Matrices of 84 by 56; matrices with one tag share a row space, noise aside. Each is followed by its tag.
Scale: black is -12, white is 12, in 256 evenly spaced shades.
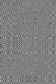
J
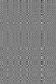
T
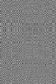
J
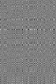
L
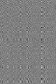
T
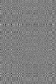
J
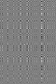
T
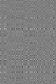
L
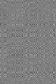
L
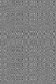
L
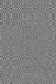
J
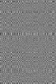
J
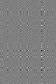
T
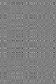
L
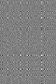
T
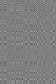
L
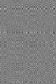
L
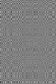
J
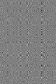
T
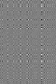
T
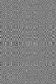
J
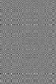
J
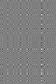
T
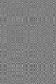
L
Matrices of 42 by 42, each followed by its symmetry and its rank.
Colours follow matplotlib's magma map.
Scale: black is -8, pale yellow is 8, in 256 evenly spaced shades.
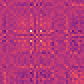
symmetric, rank three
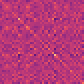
symmetric, rank five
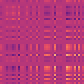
symmetric, rank one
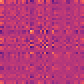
symmetric, rank three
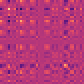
symmetric, rank two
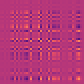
symmetric, rank one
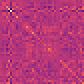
symmetric, rank five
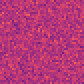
neither, full rank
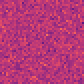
neither, full rank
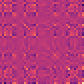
symmetric, rank three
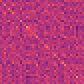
symmetric, rank five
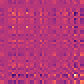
symmetric, rank two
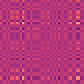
symmetric, rank one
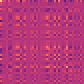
symmetric, rank two
